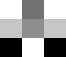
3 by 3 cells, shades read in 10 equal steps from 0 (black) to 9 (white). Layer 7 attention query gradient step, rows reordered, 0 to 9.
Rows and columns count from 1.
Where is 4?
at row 1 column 2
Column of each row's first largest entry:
1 1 2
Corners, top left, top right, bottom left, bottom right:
9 9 0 0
